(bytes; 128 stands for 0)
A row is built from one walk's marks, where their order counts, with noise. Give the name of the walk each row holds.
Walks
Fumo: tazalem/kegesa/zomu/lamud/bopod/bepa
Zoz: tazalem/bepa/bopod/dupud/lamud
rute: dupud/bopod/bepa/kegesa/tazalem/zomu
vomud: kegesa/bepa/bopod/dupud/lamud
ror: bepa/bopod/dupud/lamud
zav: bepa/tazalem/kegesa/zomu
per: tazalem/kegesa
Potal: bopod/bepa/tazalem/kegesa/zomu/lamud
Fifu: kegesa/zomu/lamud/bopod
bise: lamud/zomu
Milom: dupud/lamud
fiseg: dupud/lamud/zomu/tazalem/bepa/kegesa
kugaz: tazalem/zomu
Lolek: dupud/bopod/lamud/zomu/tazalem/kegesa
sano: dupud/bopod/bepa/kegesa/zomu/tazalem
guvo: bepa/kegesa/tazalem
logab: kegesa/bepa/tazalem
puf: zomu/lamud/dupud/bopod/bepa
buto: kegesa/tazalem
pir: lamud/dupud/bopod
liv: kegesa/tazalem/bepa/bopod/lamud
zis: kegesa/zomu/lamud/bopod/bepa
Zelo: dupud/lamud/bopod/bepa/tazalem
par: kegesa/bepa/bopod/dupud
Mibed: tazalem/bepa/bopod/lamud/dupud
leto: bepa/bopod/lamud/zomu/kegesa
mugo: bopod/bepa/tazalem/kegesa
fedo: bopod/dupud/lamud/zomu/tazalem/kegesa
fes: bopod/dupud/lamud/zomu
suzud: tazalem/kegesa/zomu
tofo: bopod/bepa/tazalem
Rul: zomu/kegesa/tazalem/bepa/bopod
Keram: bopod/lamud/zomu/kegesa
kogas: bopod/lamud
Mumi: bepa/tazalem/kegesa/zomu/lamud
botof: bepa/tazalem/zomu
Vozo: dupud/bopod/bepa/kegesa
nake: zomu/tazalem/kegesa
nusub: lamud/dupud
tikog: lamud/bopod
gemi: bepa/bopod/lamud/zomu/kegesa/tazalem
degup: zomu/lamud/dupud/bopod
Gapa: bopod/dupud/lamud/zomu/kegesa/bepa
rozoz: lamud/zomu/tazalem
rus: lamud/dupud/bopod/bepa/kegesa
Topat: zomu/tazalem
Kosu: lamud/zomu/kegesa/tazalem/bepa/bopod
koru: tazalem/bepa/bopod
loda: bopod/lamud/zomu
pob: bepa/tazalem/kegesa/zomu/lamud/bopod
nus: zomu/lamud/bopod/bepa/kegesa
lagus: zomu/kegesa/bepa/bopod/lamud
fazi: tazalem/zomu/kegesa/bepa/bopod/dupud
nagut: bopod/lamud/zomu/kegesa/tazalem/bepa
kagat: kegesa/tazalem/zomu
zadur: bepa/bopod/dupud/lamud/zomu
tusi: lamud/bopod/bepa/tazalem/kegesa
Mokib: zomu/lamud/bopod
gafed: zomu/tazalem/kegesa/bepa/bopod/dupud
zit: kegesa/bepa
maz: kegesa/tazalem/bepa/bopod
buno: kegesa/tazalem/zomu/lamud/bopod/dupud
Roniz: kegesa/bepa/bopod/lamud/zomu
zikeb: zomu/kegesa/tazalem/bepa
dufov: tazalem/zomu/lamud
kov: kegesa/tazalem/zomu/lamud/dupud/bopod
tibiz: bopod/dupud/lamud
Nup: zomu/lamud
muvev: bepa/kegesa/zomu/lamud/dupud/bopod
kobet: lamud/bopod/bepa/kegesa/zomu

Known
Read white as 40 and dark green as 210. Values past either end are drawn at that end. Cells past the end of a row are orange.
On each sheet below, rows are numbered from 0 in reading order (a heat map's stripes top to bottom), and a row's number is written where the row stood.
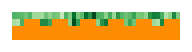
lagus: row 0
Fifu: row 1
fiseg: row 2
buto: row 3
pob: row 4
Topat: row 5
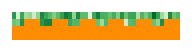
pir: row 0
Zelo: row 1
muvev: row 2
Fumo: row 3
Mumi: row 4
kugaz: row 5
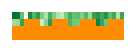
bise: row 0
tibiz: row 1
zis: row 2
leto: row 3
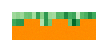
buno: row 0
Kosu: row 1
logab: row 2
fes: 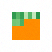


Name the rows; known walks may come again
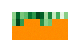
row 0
fiseg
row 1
zadur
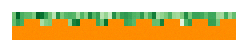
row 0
Keram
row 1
kobet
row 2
buto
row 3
nusub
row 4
nus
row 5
Zoz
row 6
nake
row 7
Roniz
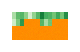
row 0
kogas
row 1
Fumo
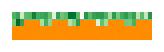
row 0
logab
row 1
botof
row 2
bise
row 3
zav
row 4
fes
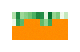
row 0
Potal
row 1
ror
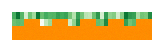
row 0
loda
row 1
zikeb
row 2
tibiz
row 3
pir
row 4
gemi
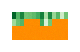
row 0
guvo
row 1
puf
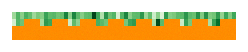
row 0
Rul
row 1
fedo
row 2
nagut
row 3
muvev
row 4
rus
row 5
maz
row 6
rute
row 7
Milom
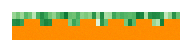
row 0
Fifu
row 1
Zelo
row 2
pob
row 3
kagat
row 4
Vozo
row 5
Topat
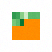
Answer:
dufov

